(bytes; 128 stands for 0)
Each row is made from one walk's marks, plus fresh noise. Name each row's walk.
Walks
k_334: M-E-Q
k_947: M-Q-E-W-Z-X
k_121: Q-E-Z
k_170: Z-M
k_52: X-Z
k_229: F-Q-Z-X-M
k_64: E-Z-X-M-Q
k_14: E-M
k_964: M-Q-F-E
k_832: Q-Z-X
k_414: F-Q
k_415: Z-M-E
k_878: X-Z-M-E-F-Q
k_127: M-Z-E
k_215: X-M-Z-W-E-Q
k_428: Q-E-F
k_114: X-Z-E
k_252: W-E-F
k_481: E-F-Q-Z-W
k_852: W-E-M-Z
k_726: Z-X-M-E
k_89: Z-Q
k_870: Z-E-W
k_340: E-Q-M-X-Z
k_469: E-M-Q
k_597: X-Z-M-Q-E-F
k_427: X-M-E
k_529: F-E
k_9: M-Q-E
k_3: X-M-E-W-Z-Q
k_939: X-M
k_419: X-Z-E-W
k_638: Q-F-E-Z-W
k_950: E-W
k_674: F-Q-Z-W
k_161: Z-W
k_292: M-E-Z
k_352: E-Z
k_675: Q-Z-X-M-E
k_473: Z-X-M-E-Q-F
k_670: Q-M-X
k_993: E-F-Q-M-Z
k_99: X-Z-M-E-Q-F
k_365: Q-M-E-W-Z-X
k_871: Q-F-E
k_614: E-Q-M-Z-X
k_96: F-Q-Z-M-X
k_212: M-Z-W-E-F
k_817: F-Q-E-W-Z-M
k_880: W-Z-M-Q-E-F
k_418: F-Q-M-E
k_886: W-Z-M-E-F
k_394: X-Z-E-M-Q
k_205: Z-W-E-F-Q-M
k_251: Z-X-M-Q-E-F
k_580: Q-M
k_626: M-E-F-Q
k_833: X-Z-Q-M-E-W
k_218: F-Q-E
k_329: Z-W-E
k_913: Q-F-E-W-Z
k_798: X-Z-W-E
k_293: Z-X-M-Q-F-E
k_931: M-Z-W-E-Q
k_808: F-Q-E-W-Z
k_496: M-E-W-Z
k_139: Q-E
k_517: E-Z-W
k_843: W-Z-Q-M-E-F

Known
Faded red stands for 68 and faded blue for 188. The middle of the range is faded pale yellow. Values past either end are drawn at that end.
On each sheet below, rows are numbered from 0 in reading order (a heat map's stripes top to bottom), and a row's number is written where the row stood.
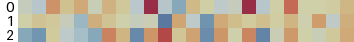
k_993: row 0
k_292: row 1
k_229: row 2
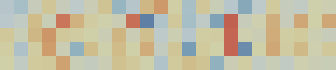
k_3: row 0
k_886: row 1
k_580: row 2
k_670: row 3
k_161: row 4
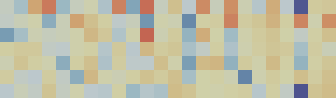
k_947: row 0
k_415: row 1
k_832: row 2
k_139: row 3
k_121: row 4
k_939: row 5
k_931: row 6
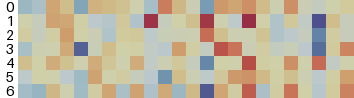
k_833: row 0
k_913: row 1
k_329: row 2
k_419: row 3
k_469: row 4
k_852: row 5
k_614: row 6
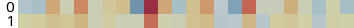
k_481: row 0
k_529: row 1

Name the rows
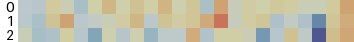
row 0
k_52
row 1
k_798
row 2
k_215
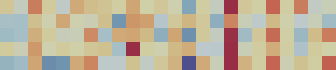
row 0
k_418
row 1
k_674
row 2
k_597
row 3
k_871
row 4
k_99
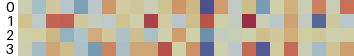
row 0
k_726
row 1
k_205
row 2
k_334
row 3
k_251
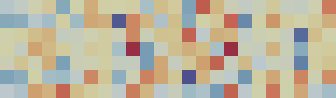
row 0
k_114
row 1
k_96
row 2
k_252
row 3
k_638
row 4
k_870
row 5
k_675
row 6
k_843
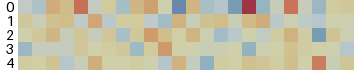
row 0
k_880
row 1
k_496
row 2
k_428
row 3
k_89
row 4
k_14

